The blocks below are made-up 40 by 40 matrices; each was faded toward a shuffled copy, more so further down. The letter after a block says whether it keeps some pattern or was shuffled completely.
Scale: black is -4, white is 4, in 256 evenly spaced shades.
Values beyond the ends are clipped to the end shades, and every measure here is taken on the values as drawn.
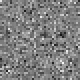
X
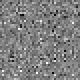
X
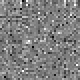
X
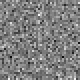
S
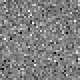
S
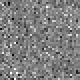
X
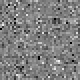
X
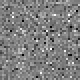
X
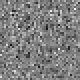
X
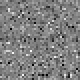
X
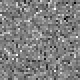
S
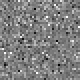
X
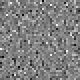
X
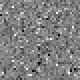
X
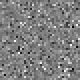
X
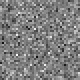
S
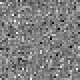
X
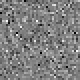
X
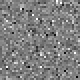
S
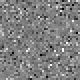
S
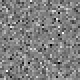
S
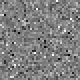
S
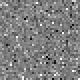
S
